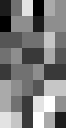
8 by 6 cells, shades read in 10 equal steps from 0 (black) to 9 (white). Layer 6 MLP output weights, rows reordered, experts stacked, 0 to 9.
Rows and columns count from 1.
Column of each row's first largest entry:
3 2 5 5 4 5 5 4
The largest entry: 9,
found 2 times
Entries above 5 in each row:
2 0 1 1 0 3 3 4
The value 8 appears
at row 1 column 3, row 7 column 4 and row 8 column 1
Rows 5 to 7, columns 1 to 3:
2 4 4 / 6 5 4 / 6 4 2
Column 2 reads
4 5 3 5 4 5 4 7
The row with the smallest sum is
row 5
